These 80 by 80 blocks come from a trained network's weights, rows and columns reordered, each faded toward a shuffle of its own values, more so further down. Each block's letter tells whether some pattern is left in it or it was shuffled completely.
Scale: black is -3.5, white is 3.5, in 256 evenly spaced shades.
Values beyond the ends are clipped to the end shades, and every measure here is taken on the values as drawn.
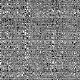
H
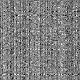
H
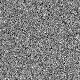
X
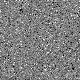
X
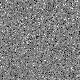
X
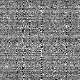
H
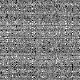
H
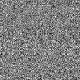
H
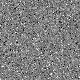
X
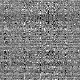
H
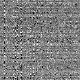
H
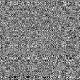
H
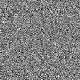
H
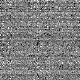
H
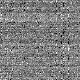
H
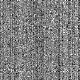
H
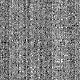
H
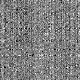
H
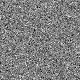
X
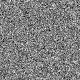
X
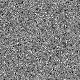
X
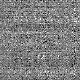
H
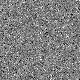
X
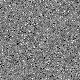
X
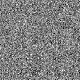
H
